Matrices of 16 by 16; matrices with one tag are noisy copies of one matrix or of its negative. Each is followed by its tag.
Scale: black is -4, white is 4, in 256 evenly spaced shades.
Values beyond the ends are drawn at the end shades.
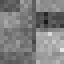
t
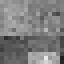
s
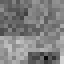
s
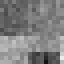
s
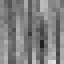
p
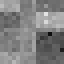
t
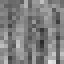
p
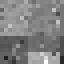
s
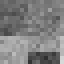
s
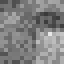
t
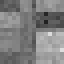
t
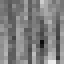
p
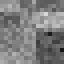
t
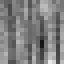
p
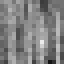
p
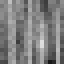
p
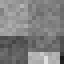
s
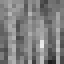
p
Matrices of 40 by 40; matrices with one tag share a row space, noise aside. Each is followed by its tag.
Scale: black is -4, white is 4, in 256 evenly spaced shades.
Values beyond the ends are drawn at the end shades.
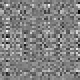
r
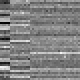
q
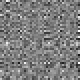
r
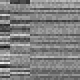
q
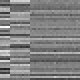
q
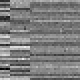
q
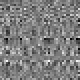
r
